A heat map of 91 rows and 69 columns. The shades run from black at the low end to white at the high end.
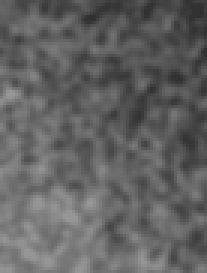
The field climbs toward the bottom left. The halves do not mirror each other. The ninth with the highest average is the bottom left. The field is mottled with small blotches. No row or column stands out. No regular stripes run through it.
